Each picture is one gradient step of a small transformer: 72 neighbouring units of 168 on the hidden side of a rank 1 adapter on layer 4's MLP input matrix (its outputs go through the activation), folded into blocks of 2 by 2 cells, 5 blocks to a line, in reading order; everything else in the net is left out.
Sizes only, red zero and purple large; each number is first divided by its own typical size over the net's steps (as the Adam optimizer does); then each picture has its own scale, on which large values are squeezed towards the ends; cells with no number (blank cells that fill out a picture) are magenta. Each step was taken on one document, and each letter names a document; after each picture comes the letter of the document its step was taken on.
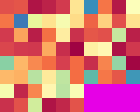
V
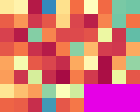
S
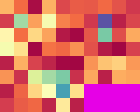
V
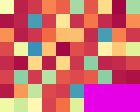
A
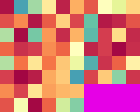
A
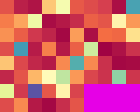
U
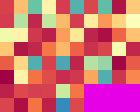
A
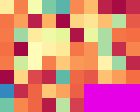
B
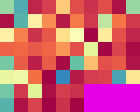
U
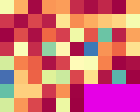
U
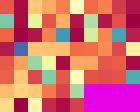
B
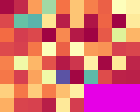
V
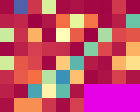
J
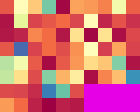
V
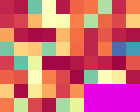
A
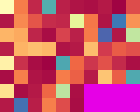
J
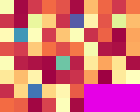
U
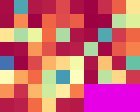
J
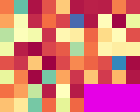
V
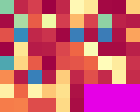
U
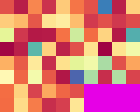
A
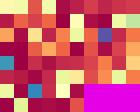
J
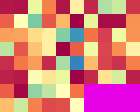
A
